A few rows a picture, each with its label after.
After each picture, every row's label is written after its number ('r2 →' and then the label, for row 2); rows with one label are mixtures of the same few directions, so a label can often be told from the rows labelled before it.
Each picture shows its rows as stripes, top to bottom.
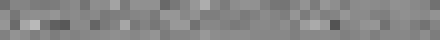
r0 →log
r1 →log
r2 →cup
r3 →log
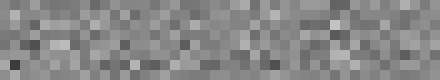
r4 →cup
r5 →log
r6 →cup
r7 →cup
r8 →cup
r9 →cup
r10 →log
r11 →log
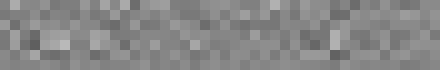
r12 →log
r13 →cup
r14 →log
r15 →cup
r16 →cup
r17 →cup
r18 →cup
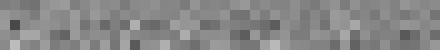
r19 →cup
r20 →cup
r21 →log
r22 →cup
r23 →log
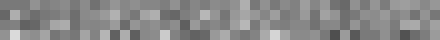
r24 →cup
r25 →log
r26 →cup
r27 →log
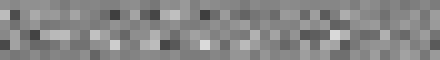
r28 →cup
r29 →log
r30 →cup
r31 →cup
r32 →log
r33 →cup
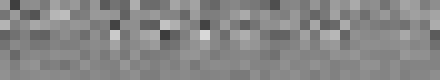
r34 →log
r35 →cup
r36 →log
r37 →log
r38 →log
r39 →log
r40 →cup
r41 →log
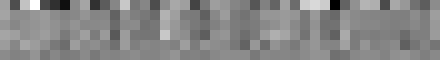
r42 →cup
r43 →log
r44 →log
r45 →log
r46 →cup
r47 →cup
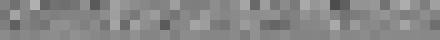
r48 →cup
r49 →log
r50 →log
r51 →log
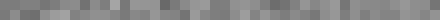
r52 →log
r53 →cup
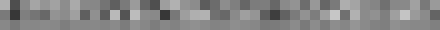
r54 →log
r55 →log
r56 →log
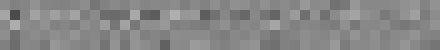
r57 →cup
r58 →log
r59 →log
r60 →log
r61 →log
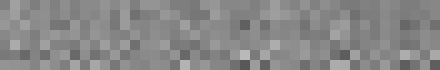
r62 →log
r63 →log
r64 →cup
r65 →cup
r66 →log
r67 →cup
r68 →cup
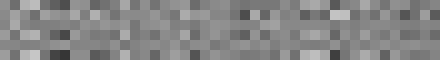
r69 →cup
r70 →cup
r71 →log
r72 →cup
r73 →cup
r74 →cup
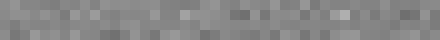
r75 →log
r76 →cup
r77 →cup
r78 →log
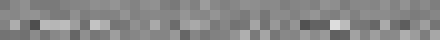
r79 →log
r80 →cup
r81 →cup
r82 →cup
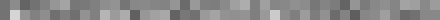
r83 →cup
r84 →log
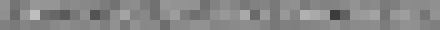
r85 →log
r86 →cup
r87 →log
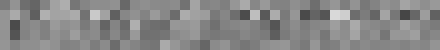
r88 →cup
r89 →cup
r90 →log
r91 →log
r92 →log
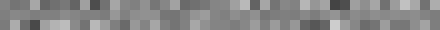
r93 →cup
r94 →log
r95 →cup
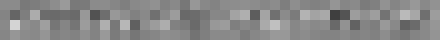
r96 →cup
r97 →cup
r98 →log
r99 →log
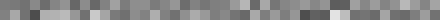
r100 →cup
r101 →cup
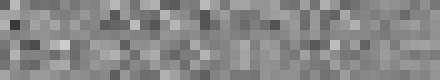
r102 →log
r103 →log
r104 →log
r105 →log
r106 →cup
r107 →log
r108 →cup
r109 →log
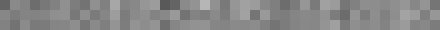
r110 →log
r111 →cup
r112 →log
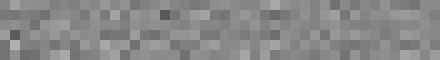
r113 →log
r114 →log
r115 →cup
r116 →log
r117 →log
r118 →cup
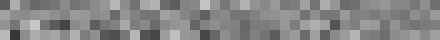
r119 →log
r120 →log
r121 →cup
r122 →log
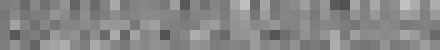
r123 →cup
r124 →cup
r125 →log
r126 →log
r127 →cup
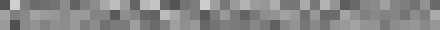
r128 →log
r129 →log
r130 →log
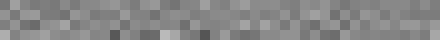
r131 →log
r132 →cup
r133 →cup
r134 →log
